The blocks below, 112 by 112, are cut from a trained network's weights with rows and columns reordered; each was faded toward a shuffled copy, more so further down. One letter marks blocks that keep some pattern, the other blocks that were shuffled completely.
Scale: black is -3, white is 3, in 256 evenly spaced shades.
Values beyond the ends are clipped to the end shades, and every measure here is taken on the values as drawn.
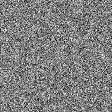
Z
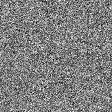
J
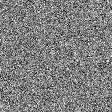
J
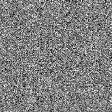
Z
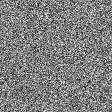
J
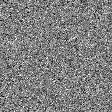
J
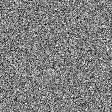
J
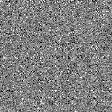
Z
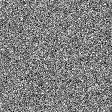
J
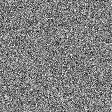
J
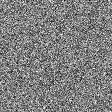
J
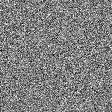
J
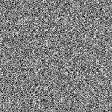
Z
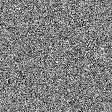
J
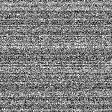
Z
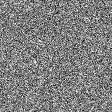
J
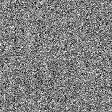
Z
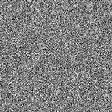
Z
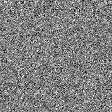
Z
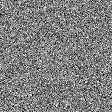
J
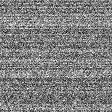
Z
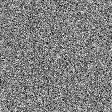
J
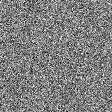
J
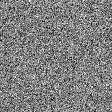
Z
